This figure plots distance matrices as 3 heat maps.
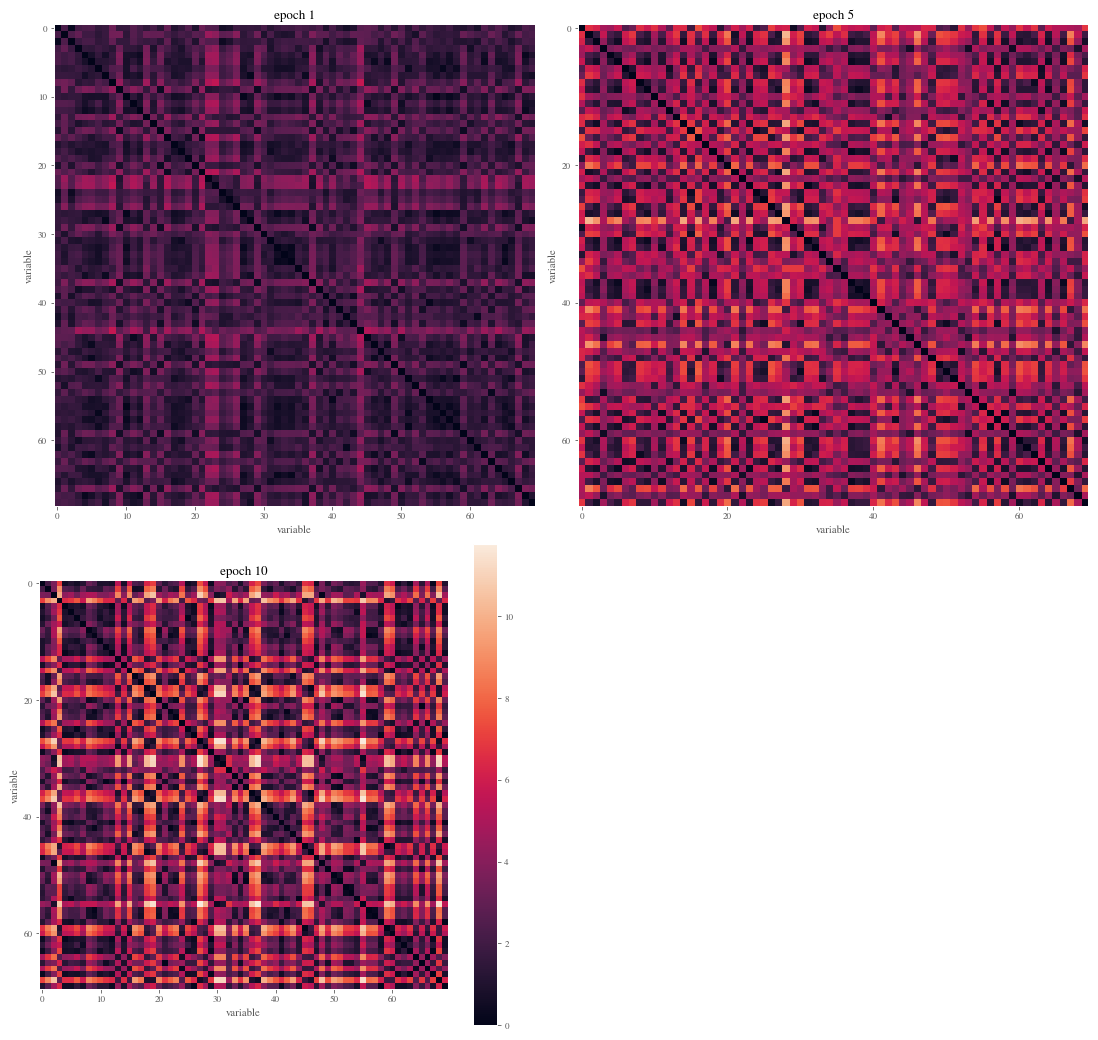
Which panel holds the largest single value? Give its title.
epoch 10
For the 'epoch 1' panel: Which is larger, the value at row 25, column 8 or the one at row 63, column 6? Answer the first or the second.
the first
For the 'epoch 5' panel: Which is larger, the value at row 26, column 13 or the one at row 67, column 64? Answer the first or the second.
the second
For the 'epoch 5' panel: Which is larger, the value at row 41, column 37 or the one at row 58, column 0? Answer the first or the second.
the first
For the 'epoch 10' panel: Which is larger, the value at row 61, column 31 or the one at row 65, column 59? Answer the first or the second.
the second
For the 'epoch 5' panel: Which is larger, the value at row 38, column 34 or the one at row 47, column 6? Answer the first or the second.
the first
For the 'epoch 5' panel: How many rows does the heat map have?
70
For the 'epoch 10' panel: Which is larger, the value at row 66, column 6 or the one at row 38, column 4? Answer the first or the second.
the first
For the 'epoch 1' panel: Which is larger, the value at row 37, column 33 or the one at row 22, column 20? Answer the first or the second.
the first
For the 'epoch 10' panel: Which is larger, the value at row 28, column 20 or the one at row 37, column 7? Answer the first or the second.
the first
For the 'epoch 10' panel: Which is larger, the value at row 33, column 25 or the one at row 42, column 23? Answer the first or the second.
the first
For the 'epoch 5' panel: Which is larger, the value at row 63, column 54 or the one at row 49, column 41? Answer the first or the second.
the first
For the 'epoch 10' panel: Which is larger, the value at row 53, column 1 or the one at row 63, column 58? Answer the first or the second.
the first
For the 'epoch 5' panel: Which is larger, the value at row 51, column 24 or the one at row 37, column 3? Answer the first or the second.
the second
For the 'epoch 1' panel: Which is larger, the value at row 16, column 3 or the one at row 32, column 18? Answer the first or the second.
the first
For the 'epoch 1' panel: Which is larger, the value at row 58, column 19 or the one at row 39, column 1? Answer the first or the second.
the second
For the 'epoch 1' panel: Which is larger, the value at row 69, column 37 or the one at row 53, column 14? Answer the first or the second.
the first
